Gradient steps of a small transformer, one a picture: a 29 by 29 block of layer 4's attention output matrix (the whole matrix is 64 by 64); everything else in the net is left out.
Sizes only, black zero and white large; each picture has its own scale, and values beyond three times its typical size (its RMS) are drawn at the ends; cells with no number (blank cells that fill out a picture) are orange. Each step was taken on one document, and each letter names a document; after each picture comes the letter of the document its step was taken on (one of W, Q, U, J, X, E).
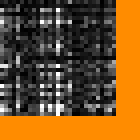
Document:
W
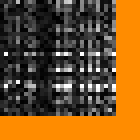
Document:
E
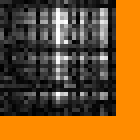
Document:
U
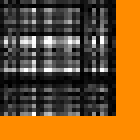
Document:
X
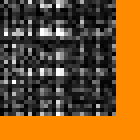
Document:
W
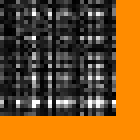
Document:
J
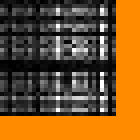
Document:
U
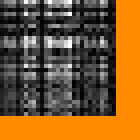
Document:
X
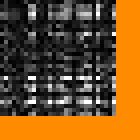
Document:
J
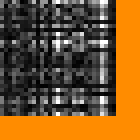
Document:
U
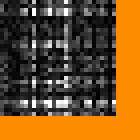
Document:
J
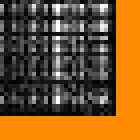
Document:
U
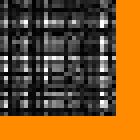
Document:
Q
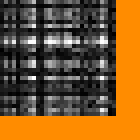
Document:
X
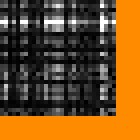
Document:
Q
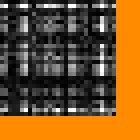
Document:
Q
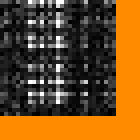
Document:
W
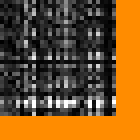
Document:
J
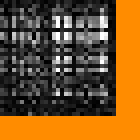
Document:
U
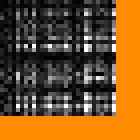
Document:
J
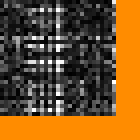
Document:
W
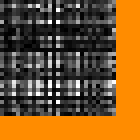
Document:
W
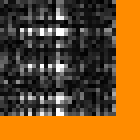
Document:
W
